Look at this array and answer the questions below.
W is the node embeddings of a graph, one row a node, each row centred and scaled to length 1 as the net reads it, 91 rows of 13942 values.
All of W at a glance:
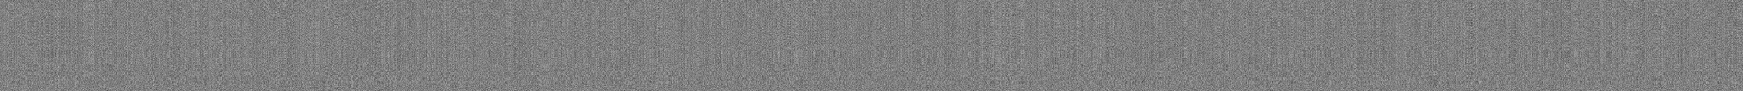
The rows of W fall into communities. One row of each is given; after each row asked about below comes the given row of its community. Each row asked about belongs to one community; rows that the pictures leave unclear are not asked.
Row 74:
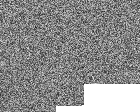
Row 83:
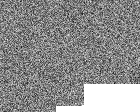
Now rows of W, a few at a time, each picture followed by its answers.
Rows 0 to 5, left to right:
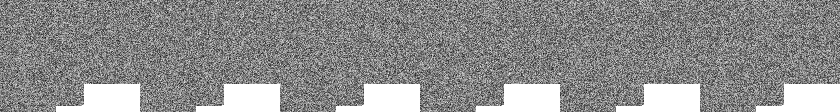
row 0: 74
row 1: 83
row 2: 74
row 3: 74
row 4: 74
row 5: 74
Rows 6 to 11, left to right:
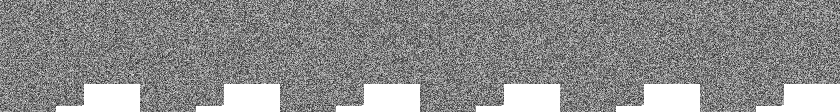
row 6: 74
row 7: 83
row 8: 74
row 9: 74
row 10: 83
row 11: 83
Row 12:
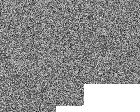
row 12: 74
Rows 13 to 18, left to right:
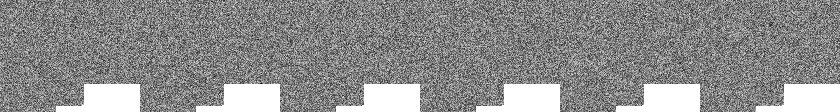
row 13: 83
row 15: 74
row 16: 83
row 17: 74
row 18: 83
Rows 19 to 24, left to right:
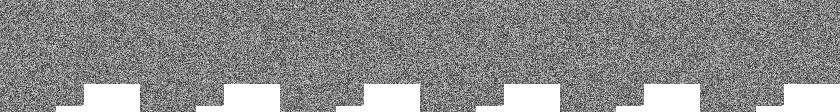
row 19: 74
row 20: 74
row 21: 83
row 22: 74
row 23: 74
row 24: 74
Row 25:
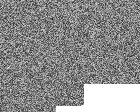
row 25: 74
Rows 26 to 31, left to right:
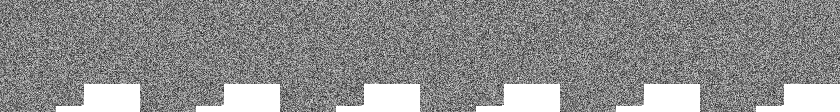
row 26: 83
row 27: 83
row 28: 74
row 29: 83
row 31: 74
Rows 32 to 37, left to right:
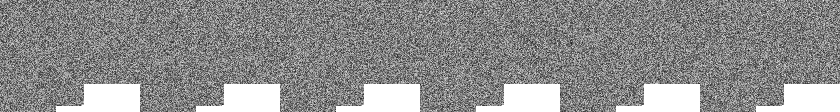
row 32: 83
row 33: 74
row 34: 83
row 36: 74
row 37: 74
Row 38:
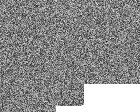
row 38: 74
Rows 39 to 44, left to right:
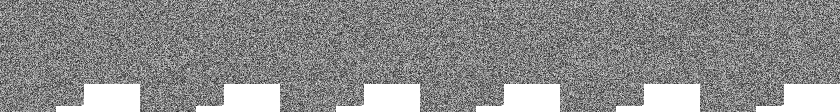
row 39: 83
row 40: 74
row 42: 83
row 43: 74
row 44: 74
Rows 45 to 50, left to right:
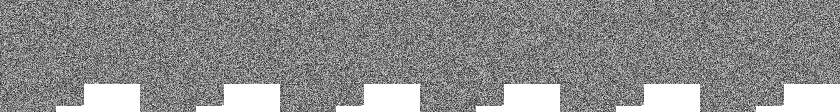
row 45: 83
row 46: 83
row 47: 74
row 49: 83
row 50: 74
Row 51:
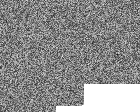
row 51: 74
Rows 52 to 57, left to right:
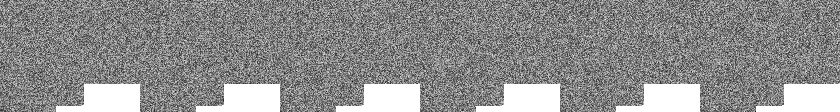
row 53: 74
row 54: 74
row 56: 74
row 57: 74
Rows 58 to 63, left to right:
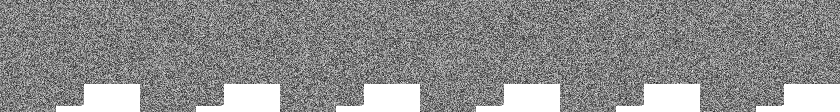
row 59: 74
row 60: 74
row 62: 74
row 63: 74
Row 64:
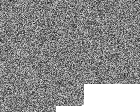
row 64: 83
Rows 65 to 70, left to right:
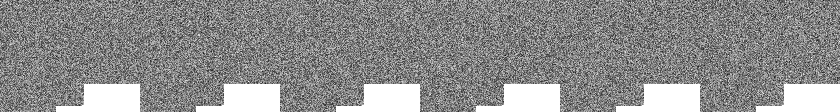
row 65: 83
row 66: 83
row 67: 83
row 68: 74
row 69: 83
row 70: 83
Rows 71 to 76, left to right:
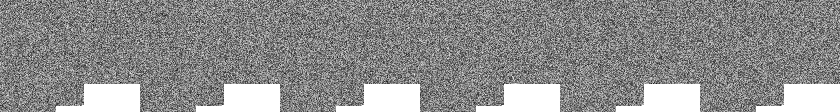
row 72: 74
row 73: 74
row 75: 83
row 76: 83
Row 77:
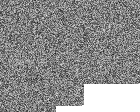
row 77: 74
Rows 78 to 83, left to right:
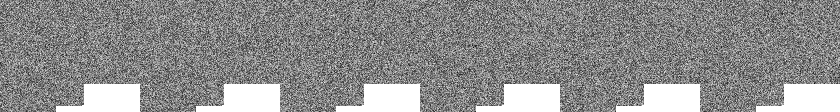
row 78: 74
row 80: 83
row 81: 83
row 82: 83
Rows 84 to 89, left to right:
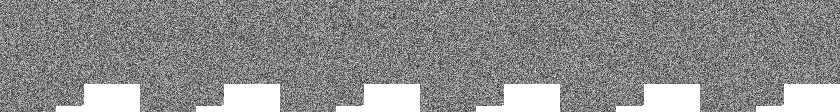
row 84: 83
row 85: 83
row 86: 83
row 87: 83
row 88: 74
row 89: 83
